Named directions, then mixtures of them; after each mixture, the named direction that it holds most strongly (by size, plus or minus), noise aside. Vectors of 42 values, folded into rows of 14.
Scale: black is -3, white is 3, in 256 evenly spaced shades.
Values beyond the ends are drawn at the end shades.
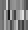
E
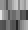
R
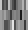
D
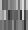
D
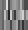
E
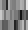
R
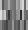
D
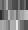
R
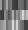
R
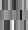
D
